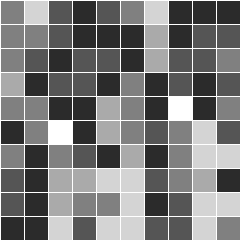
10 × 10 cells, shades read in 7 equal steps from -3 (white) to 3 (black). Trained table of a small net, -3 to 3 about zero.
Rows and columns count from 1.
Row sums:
6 10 8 11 4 0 2 -1 -1 -1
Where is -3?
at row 5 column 8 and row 6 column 3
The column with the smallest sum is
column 6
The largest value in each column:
2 2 2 2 2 2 2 2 2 2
